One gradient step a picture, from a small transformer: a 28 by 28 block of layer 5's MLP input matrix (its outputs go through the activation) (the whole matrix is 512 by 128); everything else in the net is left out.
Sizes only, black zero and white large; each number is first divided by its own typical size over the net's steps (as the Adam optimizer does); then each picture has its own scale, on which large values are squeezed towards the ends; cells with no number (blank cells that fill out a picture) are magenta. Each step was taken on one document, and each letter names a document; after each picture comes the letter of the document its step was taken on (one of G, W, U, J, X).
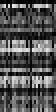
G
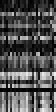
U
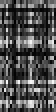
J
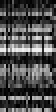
G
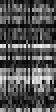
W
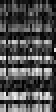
W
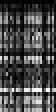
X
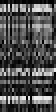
G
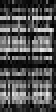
W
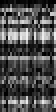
U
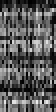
G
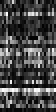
X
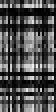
J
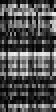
U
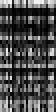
J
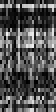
J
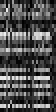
W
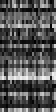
U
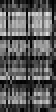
W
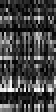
X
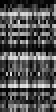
U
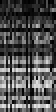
G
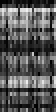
U
